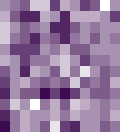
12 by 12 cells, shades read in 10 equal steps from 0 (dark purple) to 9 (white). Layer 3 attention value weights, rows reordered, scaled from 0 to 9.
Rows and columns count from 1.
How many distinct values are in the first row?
7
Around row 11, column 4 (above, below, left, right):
9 5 6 5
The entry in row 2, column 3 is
1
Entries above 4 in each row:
7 7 6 3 6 6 6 4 2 8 8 5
